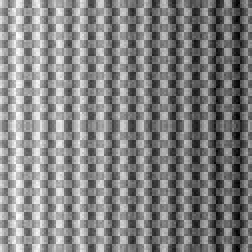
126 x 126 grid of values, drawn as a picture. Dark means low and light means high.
On average the colour sits 50% of the way up the scale. It is mirror symmetric from top to bottom. Values rise toward the left. Upright stripes repeat 12 times across the table.
